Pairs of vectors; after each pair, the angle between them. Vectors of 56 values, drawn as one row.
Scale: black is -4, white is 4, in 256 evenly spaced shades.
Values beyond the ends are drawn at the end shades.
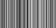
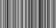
nearly opposite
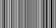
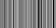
orthogonal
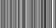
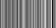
nearly opposite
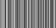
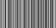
nearly parallel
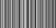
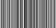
partly opposed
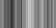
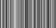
orthogonal
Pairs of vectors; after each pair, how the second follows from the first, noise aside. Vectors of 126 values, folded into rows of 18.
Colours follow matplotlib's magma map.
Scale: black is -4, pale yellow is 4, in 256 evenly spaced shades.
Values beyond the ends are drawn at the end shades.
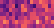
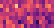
reversed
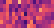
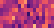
reversed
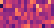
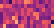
reversed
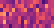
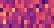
copied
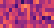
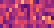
negated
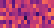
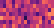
copied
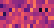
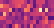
negated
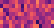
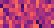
copied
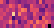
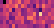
reversed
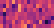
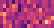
negated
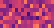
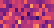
copied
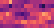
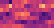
negated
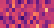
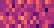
negated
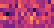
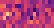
sign-scrambled
